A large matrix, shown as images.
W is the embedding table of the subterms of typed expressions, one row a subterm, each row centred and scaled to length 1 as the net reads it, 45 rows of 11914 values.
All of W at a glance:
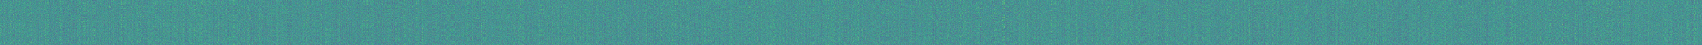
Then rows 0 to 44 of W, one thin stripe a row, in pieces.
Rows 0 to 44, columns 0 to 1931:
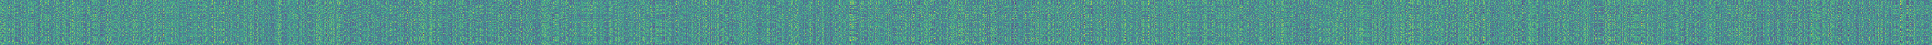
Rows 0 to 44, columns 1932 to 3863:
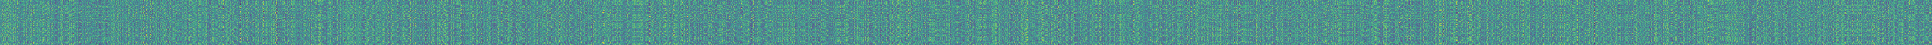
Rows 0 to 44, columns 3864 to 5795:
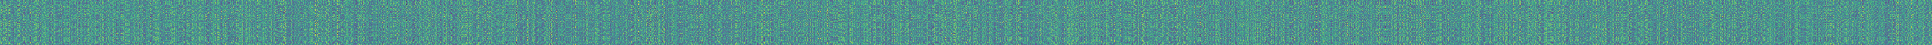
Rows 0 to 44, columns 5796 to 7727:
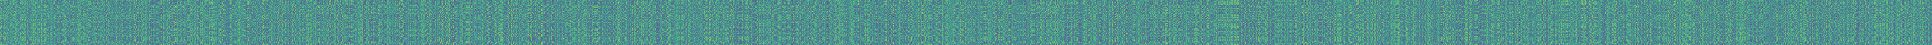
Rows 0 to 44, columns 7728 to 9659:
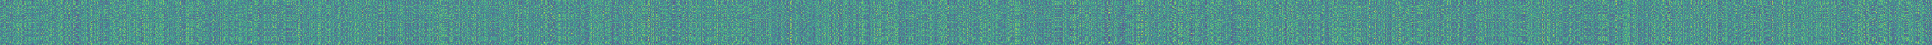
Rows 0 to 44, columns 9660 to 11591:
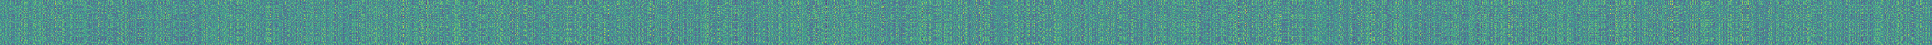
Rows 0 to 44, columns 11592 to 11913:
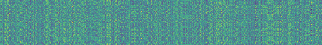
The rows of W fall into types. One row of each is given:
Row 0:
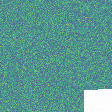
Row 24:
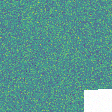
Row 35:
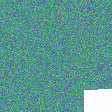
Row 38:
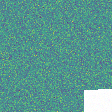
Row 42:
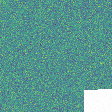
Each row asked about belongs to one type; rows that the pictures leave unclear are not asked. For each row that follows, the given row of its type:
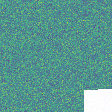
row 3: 42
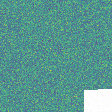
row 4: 24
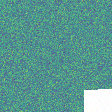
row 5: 35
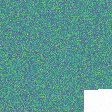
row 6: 38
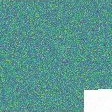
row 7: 38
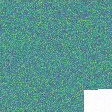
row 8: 42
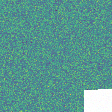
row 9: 35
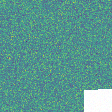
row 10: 24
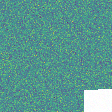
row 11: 38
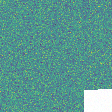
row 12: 42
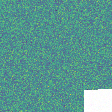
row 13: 35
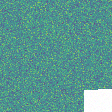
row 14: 24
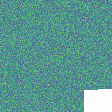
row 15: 0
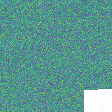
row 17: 42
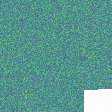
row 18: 0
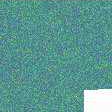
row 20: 24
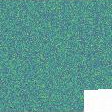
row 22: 38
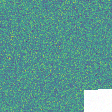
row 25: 24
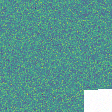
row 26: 42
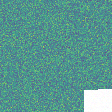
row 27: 0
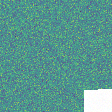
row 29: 35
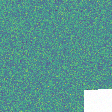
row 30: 35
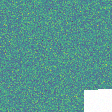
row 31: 24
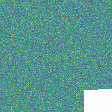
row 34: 35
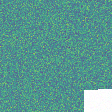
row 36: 0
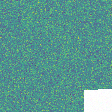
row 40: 24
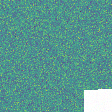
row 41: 35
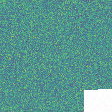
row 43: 24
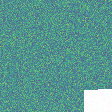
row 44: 0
